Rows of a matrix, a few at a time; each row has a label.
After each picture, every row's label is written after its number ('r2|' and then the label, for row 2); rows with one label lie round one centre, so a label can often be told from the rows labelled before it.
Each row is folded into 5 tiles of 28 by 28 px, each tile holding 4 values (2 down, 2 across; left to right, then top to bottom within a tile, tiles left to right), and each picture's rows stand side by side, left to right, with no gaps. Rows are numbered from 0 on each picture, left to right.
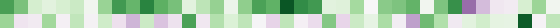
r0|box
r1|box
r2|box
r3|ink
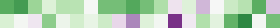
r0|box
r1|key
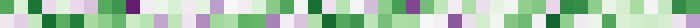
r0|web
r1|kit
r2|web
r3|key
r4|box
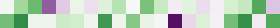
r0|ink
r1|key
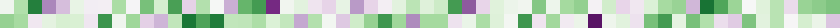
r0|ink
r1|web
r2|kit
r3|ink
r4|key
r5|box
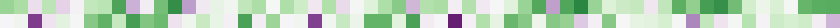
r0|key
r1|ink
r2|key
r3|key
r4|box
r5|box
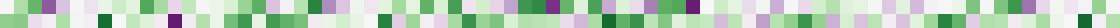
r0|ink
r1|key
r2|ink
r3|web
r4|web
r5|kit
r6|kit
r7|ink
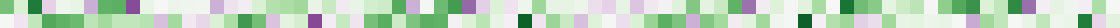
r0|web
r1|kit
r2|key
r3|ink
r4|kit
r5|ink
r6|box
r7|ink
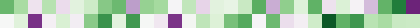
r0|key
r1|key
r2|web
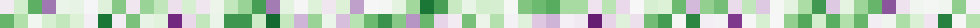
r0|ink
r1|key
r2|kit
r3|box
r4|key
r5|key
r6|ink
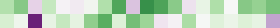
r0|key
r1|box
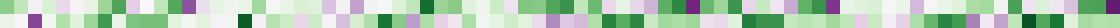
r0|key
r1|ink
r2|kit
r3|box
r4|web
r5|web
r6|kit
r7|web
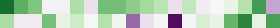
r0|box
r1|key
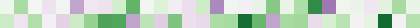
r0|kit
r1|kit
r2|ink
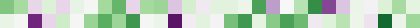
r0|key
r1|key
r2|ink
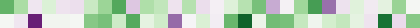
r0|key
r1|key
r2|ink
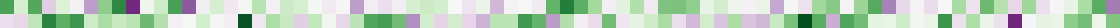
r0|web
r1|ink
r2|kit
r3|kit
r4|box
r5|kit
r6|ink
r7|key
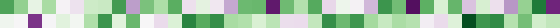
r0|key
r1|web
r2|web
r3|web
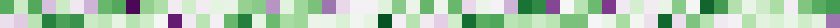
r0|web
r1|key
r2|ink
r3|web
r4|ink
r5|box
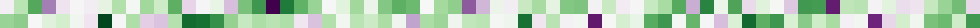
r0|ink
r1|web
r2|box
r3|ink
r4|key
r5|web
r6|key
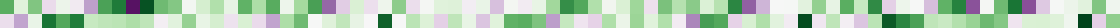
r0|web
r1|box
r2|ink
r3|kit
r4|box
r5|ink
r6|web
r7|ink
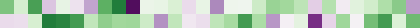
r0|web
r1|kit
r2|key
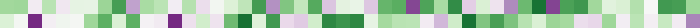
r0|key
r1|key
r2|web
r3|web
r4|box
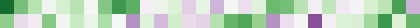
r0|box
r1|kit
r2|key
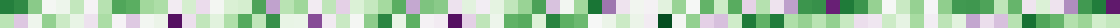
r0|box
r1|key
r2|key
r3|key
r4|ink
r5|web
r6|box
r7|web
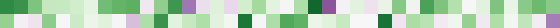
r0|box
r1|ink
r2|ink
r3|box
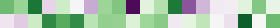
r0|web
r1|ink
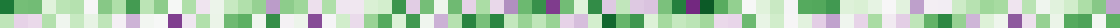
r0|box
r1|key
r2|key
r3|web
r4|web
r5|box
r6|kit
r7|key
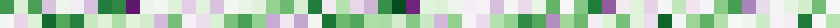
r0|web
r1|kit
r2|web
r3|kit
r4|ink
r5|ink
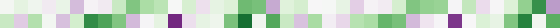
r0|kit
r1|key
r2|kit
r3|key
